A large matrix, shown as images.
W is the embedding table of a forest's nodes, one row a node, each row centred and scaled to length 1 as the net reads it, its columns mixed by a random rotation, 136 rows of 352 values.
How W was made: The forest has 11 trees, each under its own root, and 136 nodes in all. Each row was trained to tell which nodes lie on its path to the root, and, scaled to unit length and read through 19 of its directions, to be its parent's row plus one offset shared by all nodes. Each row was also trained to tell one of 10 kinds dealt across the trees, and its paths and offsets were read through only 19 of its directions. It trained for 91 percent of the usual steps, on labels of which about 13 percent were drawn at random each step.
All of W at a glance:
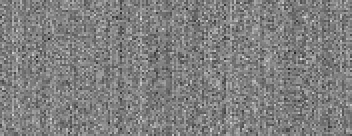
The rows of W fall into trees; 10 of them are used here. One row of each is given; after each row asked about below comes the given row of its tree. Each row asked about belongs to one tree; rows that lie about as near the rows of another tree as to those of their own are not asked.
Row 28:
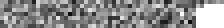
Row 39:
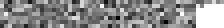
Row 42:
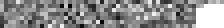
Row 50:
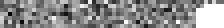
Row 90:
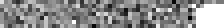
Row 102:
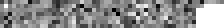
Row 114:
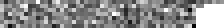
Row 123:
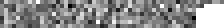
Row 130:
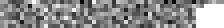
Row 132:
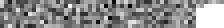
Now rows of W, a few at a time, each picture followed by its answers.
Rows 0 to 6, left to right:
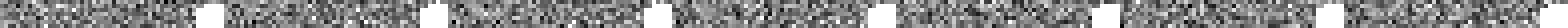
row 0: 130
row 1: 42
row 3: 90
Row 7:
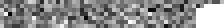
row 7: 50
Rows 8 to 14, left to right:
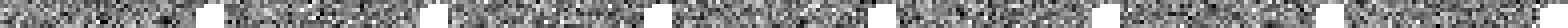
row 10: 123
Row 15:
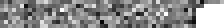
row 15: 123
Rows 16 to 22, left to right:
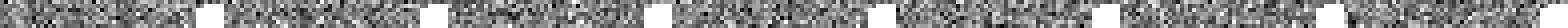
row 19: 42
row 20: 90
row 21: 130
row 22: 90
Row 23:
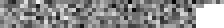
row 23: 39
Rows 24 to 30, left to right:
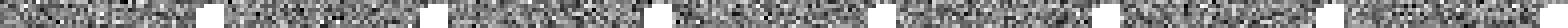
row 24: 114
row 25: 42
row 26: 39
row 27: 130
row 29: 114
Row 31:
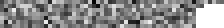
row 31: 114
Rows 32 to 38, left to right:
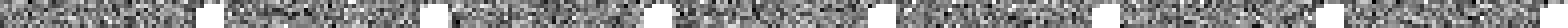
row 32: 39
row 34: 90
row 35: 50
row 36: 114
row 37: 39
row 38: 39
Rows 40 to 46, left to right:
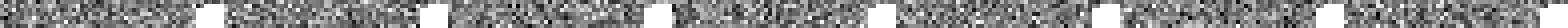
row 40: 90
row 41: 114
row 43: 90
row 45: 50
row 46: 130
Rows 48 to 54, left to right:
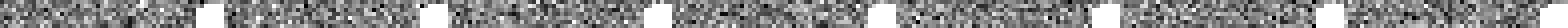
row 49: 90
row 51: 50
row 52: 102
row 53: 39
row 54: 50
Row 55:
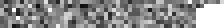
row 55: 39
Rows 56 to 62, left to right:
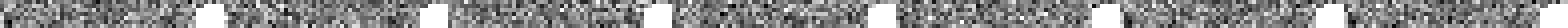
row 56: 90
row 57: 130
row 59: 114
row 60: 90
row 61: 90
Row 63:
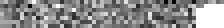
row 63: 130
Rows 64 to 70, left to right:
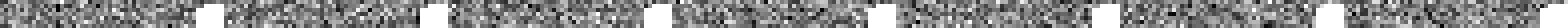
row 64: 114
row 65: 123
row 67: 114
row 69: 50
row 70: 50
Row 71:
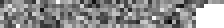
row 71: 114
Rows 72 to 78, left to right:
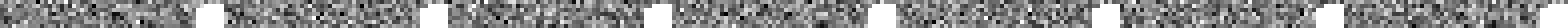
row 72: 90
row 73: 130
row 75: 50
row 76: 123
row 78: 130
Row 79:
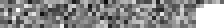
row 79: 102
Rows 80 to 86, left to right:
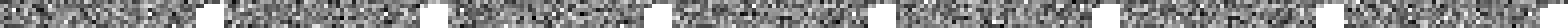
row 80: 114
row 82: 123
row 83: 28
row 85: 28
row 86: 130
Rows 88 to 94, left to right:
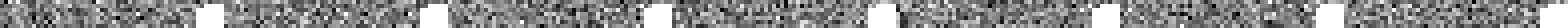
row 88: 114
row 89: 123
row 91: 132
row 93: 50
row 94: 39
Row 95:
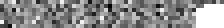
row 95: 90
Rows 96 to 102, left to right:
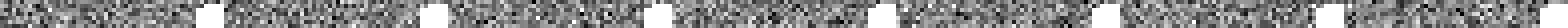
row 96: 39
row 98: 123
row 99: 123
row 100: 50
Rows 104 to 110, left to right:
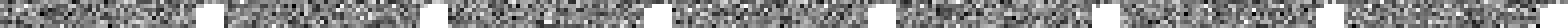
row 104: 102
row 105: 42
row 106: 90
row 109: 123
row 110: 114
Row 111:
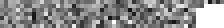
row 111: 123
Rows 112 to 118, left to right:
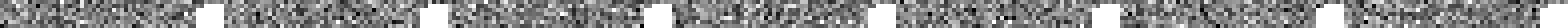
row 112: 39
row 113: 123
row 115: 90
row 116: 42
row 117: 50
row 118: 50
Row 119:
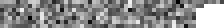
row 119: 130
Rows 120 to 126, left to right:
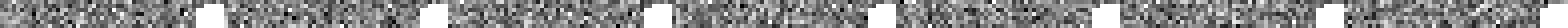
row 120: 123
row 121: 50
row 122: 123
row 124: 114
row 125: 114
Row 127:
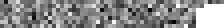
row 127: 123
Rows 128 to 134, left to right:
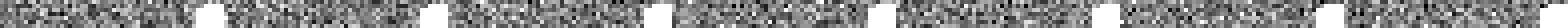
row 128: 130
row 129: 130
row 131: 42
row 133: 50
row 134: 130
